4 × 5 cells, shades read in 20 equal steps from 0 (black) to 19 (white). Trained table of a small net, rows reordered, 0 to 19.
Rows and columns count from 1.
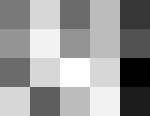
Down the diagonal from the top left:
9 18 19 18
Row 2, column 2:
18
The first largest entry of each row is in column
2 2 3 4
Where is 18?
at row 2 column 2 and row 4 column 4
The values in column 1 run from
8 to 16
